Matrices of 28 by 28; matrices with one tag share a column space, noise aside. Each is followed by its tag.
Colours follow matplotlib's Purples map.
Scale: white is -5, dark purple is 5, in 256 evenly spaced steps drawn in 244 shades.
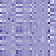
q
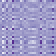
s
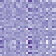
s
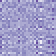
s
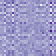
q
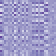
q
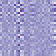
q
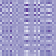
q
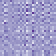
q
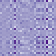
s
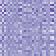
q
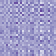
q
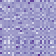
s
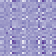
s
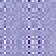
s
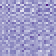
q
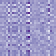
q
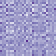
q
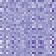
s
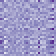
s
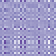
s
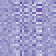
q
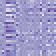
q
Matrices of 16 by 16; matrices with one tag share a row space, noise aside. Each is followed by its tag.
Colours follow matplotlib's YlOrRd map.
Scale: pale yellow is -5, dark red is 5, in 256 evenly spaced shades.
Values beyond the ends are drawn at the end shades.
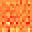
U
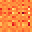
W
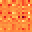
W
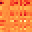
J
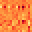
W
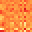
J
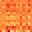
U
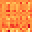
U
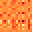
W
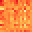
J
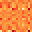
W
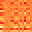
J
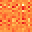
W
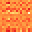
U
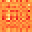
U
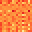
W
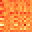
J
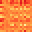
J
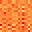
W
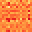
U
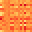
J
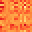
J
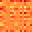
J
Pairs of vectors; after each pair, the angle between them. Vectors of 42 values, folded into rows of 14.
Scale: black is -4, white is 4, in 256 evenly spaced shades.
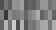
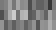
orthogonal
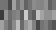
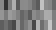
orthogonal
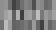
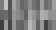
orthogonal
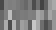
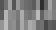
partly aligned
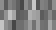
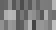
partly aligned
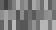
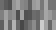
nearly parallel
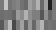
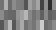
nearly parallel
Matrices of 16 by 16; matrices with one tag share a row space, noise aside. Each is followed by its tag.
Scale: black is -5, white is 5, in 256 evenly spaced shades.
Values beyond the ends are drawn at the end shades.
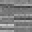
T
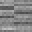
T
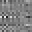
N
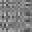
N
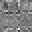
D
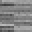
T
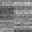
T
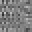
N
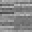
T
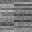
T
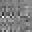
N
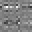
D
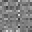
D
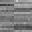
T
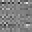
N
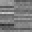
T
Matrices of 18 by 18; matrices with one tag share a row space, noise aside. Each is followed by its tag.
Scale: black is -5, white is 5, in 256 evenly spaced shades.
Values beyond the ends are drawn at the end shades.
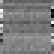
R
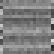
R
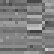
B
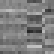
B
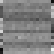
R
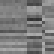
B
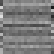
R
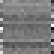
R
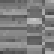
B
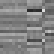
B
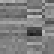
B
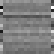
R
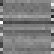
R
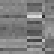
B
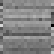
R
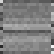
R
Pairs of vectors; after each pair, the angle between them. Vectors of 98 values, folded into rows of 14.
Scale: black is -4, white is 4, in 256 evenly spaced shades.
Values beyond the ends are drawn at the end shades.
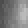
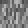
orthogonal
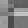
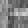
nearly parallel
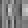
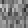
partly opposed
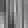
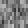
partly opposed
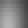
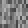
orthogonal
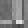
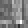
nearly parallel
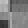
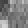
nearly opposite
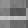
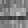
nearly opposite
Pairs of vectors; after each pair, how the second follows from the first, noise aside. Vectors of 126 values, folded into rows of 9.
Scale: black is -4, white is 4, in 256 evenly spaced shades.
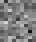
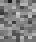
shuffled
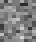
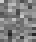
shuffled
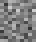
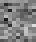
shuffled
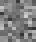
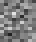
shuffled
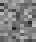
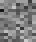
shuffled
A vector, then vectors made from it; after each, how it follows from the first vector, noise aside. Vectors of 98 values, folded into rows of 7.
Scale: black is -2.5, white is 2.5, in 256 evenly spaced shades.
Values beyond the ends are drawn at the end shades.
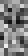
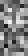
negated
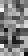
wrapped around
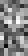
negated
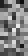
wrapped around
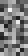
sign-scrambled
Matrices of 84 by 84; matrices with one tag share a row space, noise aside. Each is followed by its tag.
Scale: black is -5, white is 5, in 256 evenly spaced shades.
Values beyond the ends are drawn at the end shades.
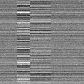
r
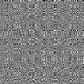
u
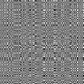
u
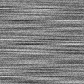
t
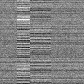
r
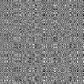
u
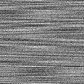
t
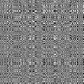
u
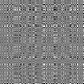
u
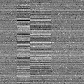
r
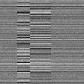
r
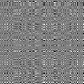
u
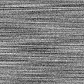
t
